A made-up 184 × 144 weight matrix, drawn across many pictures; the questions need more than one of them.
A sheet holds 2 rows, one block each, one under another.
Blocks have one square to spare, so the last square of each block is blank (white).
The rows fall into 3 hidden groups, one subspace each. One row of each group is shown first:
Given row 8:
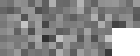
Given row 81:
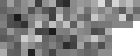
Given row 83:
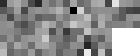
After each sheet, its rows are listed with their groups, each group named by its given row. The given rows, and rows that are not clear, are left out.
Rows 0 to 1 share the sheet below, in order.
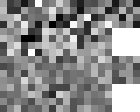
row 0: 81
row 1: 8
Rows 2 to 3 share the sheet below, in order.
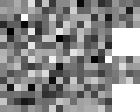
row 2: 8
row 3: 83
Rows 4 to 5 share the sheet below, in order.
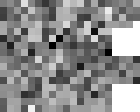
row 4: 81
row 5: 81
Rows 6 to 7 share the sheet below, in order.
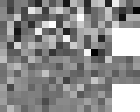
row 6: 83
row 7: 83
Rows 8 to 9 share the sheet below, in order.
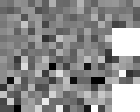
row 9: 83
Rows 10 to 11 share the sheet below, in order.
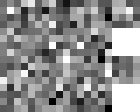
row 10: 81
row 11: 81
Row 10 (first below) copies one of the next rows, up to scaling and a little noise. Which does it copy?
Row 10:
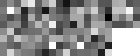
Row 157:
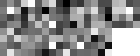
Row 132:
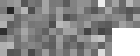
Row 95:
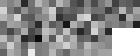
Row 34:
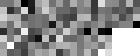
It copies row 157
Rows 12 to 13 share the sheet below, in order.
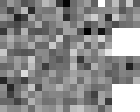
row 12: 81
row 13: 8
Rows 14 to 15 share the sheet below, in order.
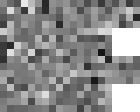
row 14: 81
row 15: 83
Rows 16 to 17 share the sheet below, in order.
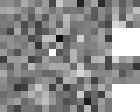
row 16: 8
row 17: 83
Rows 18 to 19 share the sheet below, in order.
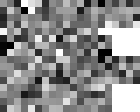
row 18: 81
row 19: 81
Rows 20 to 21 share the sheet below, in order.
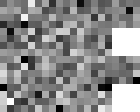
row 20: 8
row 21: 81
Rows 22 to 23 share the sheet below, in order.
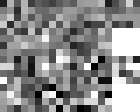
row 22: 83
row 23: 8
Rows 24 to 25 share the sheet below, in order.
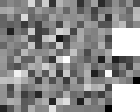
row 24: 8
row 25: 81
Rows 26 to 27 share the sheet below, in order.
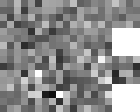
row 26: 83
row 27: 8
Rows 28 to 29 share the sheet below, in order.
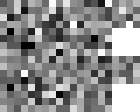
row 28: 83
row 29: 8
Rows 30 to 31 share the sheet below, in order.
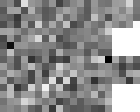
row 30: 81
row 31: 83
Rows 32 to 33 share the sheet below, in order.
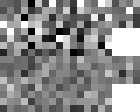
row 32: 8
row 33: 8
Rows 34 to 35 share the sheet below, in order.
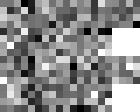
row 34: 81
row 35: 8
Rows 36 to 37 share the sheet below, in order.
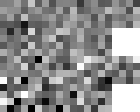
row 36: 8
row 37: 81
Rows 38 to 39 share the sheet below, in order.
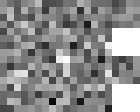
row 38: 83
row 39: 81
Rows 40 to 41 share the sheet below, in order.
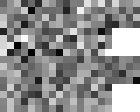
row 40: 81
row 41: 81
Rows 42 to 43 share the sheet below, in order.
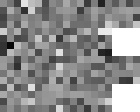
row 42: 81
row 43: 83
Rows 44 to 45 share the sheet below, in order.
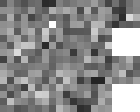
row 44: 83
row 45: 83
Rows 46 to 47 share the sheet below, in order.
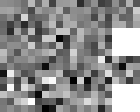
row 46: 8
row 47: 83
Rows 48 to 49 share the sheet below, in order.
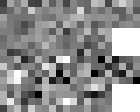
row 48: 83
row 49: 81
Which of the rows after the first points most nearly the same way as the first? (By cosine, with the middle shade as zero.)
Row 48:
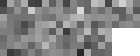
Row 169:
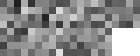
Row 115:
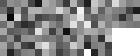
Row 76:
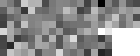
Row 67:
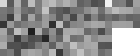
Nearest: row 115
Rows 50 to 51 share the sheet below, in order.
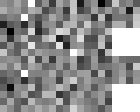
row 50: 8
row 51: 8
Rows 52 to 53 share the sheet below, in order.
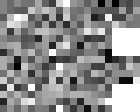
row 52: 81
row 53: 83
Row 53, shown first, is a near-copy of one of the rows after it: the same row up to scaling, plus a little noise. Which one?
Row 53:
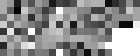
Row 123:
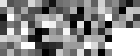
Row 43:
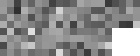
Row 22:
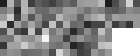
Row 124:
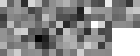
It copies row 43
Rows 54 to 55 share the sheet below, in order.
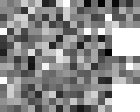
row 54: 81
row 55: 8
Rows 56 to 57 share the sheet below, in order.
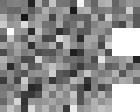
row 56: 8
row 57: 81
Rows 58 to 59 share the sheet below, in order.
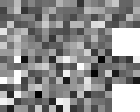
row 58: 83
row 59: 81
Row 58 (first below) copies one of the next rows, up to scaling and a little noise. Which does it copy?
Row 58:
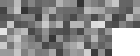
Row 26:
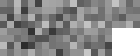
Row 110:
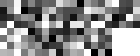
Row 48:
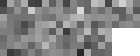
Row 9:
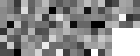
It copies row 110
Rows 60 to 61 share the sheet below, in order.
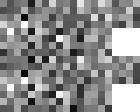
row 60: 8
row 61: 8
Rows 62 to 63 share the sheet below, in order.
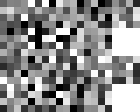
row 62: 8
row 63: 8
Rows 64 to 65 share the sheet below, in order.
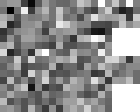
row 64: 81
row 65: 83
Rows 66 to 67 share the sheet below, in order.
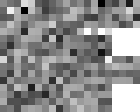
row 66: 81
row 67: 83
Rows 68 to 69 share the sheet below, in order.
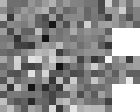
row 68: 83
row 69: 83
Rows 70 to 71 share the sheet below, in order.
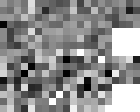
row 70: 8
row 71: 81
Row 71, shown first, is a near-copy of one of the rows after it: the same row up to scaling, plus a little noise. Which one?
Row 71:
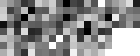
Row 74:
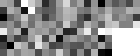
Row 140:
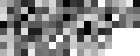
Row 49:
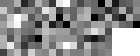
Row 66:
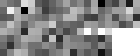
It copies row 140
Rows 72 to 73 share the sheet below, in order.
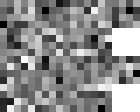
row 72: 8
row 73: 81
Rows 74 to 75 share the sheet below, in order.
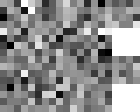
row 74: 81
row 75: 8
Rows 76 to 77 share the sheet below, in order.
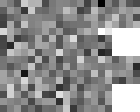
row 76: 81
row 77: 8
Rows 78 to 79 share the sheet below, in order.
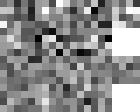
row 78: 8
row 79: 83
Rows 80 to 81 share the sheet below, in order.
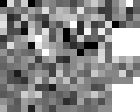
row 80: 83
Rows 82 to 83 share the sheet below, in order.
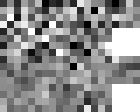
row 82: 83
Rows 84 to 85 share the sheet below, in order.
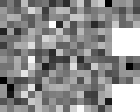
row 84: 83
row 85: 8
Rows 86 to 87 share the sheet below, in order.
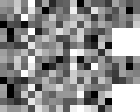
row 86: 8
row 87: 8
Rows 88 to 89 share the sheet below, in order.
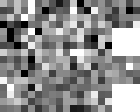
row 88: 8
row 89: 8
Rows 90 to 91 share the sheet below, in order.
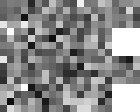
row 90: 8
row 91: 83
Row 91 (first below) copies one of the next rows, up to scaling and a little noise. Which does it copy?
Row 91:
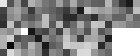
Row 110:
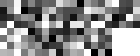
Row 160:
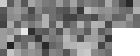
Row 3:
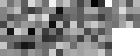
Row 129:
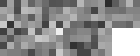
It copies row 160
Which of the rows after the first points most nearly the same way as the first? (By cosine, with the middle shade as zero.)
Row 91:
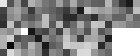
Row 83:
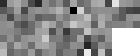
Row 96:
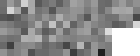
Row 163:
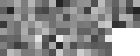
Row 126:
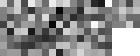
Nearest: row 126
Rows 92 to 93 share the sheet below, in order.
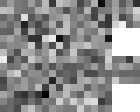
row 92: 8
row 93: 83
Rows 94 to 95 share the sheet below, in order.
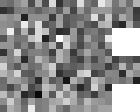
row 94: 8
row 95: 81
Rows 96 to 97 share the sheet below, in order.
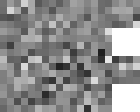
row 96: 81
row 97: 83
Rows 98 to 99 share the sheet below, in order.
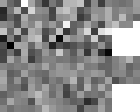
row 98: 81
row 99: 83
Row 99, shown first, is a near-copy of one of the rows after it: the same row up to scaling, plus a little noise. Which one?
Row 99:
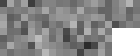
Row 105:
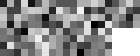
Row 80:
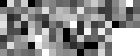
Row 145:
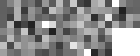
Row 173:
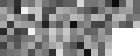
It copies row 80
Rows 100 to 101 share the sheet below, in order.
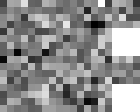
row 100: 83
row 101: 83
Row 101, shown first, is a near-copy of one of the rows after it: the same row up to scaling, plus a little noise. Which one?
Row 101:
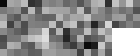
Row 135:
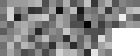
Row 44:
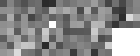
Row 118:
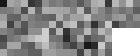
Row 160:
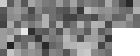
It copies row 118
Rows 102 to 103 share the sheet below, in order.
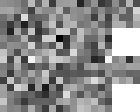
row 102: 8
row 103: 83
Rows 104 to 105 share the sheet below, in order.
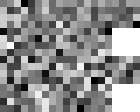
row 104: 81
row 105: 83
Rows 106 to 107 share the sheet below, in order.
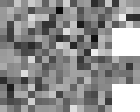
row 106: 83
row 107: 8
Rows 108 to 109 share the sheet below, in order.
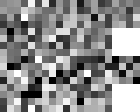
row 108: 8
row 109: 81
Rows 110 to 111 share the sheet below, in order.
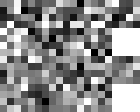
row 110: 83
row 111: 83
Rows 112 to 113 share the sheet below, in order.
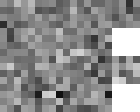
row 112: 8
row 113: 8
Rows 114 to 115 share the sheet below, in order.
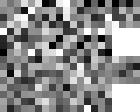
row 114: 81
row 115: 83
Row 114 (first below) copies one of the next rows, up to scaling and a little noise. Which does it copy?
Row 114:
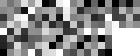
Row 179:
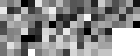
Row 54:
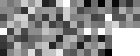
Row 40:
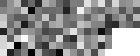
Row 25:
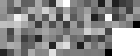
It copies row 54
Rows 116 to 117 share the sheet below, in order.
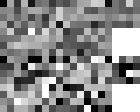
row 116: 83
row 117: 83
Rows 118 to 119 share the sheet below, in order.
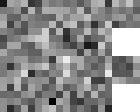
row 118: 83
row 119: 81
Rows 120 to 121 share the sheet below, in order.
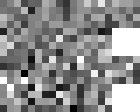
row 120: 81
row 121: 8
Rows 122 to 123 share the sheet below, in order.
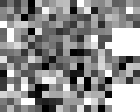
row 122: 8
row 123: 83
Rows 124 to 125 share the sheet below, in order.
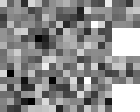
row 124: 83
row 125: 83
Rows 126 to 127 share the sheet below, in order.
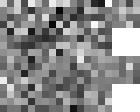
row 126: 83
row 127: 8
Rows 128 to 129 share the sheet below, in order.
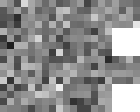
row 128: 81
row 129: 83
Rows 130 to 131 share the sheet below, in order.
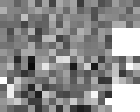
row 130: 8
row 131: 8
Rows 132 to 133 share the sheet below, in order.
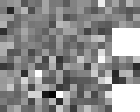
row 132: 81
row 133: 8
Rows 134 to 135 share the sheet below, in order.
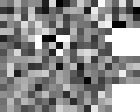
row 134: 8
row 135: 83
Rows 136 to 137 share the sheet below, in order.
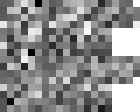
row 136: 81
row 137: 81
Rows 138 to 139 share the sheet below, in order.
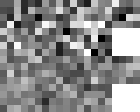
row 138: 83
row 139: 83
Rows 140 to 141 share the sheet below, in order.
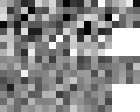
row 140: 81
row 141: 8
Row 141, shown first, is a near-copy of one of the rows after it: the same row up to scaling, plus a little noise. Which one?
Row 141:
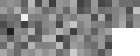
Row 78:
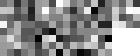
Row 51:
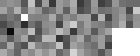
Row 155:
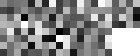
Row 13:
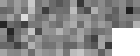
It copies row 51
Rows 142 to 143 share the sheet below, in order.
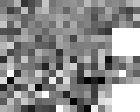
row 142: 81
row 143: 83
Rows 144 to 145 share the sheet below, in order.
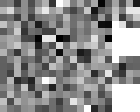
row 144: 8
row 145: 83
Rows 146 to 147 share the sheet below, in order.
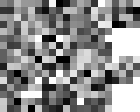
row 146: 8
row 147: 81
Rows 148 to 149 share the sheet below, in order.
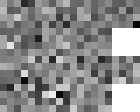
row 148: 81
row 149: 8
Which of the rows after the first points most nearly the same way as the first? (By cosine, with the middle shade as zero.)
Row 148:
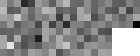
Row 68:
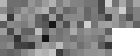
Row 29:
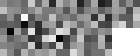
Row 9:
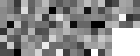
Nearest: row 68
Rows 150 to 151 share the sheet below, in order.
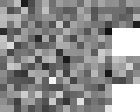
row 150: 81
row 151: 81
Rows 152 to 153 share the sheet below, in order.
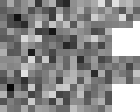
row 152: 81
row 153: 8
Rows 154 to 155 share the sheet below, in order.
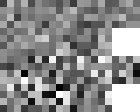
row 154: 83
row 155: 8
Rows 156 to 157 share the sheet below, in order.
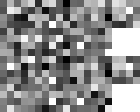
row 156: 81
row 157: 81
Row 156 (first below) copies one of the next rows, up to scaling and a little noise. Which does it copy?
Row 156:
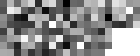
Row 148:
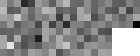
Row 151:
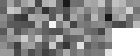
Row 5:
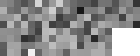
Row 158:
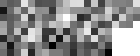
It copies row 151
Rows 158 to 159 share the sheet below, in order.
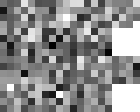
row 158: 81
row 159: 8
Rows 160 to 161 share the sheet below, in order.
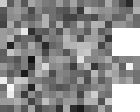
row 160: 83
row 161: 8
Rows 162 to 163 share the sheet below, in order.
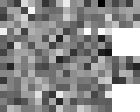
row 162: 81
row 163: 8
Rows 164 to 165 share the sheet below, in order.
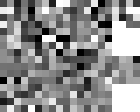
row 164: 8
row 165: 81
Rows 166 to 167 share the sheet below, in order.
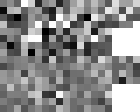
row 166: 81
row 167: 8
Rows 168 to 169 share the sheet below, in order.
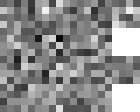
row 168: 8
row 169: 83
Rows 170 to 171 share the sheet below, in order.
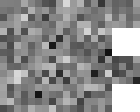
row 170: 81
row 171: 81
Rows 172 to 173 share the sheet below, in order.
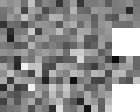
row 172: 8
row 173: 83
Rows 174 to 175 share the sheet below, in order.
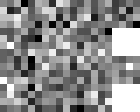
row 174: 81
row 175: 8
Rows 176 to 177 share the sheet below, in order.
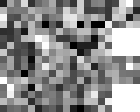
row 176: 83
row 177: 8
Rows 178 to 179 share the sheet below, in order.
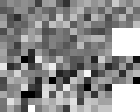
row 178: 81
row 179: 81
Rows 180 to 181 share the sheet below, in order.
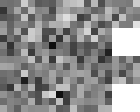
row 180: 81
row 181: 8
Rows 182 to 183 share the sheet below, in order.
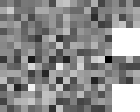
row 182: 8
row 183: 83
